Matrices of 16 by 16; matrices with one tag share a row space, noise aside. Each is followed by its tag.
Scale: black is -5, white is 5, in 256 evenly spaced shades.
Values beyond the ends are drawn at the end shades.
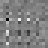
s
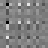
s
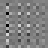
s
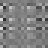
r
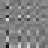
s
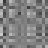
r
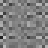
r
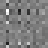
s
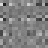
r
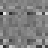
r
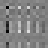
s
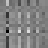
s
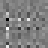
s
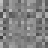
r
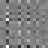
s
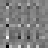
s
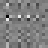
s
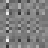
s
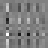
s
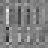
s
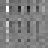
s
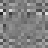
r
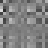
r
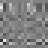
r
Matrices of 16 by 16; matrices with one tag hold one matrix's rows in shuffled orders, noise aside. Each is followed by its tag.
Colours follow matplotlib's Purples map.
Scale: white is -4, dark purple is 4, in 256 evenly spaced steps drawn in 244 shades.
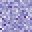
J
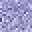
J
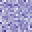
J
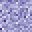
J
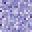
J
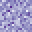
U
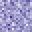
U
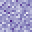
U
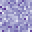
J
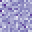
J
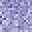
J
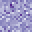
U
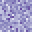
U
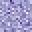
U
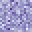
U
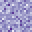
U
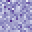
U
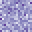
J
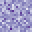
U
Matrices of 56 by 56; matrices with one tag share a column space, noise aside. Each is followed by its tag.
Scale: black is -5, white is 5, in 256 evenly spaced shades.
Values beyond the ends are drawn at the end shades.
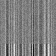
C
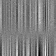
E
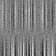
E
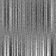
E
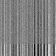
C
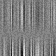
E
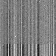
C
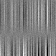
E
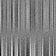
E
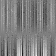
E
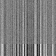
C
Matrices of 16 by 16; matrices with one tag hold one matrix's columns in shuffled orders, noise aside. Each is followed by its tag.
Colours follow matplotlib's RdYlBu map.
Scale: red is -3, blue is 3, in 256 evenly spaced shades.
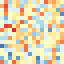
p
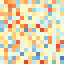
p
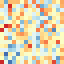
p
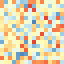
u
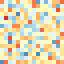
u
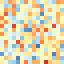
p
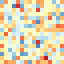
u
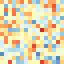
p
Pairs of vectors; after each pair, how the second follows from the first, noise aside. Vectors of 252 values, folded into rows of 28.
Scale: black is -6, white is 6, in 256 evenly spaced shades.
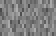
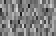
scaled up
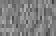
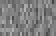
copied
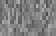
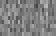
sign-scrambled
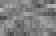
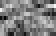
scaled up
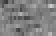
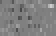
partly zeroed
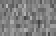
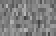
copied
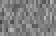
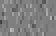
partly zeroed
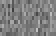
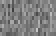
copied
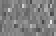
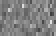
copied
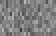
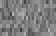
sign-scrambled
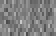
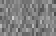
wrapped around
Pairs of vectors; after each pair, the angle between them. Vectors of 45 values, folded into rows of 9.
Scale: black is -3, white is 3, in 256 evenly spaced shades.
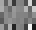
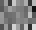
nearly opposite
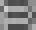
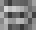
nearly parallel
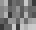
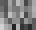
nearly opposite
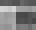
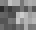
nearly opposite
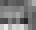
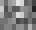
orthogonal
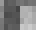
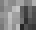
nearly opposite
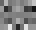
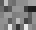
nearly parallel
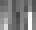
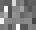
orthogonal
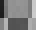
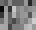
partly aligned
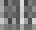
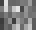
partly opposed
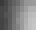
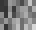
partly aligned
